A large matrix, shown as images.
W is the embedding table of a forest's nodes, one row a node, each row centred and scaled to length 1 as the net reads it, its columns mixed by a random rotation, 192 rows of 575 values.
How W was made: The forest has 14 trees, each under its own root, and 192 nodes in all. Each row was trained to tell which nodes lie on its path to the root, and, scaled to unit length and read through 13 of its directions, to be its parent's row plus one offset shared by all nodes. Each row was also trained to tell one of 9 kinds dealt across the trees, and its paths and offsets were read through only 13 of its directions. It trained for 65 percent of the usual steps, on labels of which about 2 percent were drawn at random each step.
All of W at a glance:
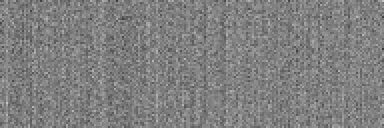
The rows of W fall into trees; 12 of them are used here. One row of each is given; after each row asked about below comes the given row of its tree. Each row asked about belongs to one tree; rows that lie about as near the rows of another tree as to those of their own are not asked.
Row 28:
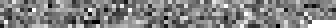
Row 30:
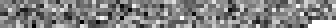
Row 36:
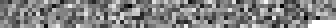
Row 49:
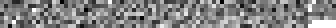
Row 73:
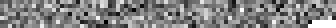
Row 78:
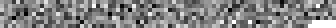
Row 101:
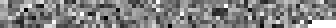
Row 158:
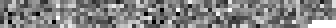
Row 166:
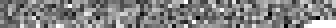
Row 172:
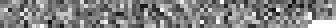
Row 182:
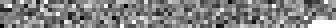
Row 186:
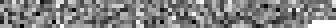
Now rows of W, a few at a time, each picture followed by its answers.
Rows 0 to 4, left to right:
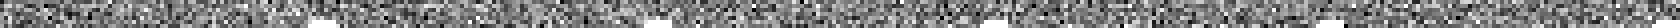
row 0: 182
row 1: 182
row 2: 172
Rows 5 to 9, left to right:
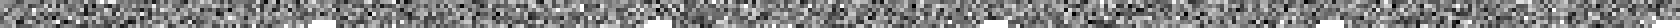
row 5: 101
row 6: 182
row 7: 166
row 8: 73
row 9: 36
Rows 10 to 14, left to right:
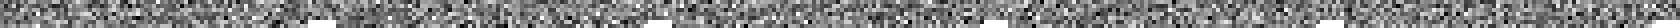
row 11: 30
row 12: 78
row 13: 78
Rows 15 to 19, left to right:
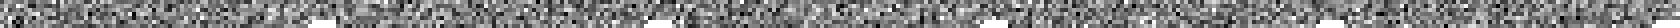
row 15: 101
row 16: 172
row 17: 73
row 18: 73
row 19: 30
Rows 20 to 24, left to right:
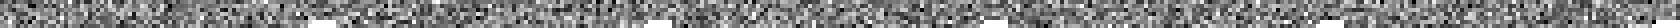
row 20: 49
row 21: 101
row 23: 166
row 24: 101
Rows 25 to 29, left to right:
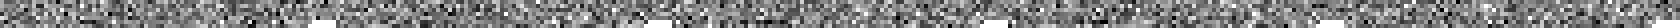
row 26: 101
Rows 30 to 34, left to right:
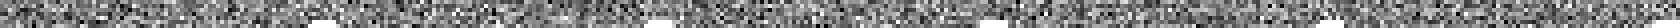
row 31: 172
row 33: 73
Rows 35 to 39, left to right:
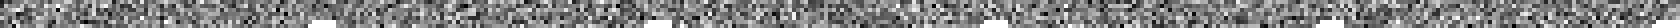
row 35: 186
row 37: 73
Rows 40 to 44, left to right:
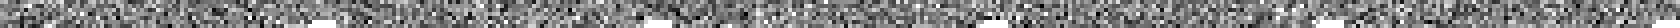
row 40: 101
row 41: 49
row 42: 30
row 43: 101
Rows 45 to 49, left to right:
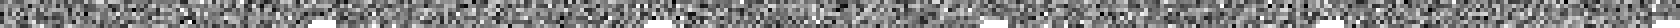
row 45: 73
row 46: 186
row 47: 186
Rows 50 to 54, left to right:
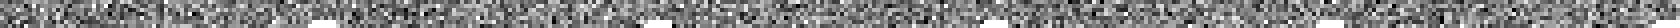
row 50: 182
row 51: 30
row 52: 182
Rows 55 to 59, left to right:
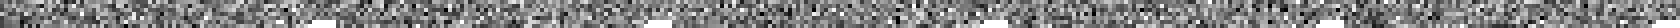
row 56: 36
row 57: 101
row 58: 73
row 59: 166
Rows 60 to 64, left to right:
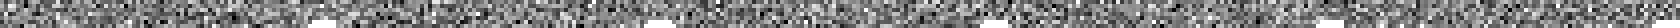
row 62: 36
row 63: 186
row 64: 186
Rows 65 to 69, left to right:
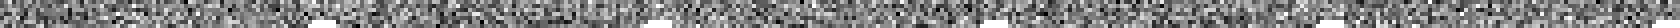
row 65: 30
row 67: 49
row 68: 30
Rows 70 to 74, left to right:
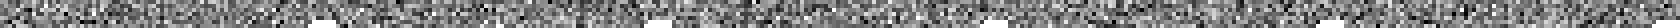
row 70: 28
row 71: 172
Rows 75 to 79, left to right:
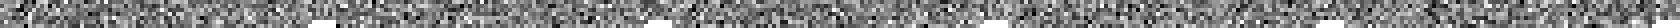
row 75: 78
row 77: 78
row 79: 49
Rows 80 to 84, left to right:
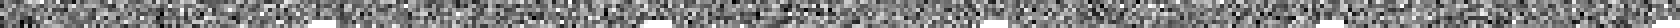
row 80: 182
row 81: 166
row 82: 182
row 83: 28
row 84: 49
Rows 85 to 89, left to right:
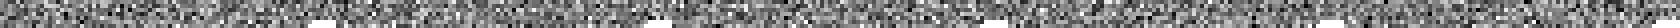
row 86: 73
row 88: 49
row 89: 73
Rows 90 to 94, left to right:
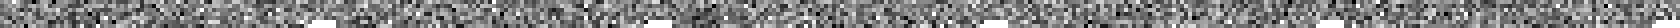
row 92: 30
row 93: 172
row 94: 73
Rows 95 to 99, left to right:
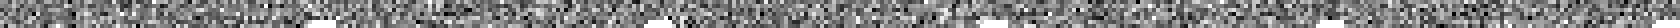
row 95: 30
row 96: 73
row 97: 101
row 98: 158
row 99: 172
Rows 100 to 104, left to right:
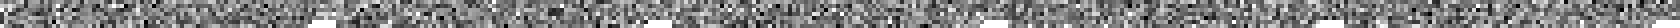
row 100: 36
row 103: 166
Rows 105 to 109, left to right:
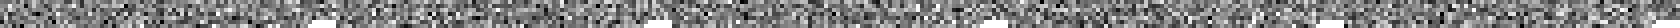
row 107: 182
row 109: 158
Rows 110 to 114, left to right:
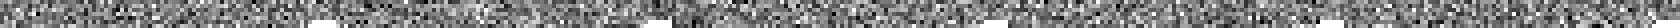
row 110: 28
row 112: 182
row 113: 101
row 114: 49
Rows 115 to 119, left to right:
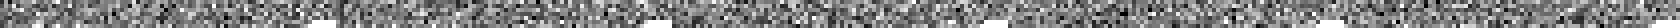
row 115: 186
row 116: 166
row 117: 182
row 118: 101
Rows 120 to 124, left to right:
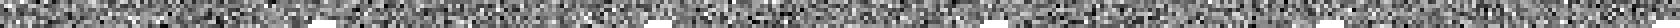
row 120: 30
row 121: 78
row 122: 101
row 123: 101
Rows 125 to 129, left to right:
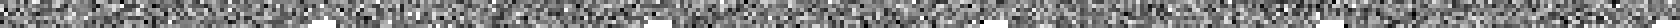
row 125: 49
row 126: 49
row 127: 73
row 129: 30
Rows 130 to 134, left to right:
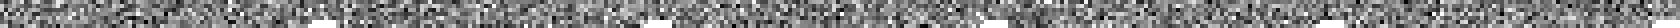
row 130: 49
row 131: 30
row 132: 49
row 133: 166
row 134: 172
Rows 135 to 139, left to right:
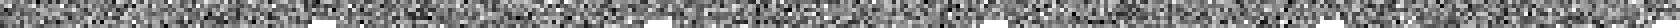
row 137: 28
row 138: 28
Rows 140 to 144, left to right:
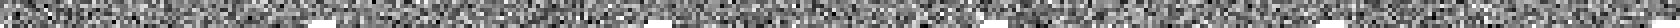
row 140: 36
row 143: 166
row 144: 166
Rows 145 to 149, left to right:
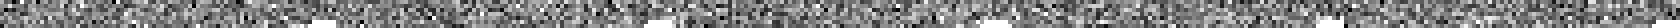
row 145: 49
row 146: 73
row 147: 101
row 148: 172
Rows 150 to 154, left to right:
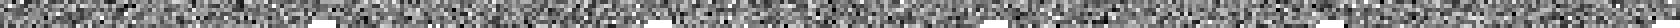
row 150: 36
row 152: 158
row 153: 158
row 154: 30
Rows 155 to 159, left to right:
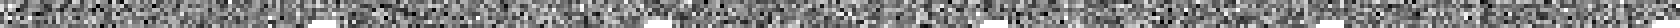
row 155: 78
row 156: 182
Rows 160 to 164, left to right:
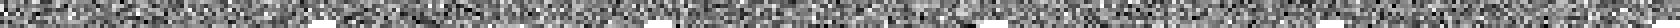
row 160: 49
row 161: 182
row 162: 30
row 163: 172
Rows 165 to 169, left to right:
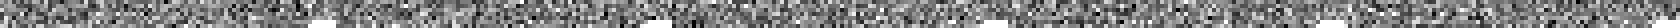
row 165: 36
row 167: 182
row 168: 36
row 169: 172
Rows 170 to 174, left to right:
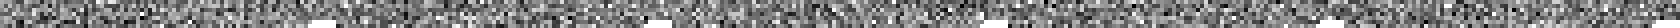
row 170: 101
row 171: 30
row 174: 166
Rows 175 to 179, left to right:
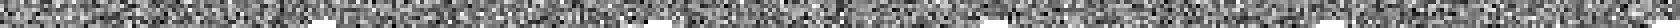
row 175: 49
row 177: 49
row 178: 158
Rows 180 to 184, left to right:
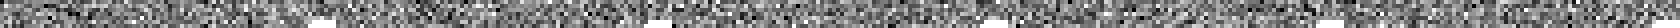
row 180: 182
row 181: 28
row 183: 36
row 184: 186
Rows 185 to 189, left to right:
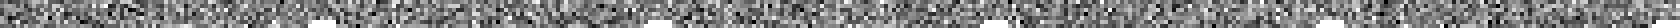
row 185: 182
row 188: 73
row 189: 30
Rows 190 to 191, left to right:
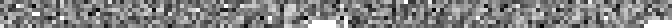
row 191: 73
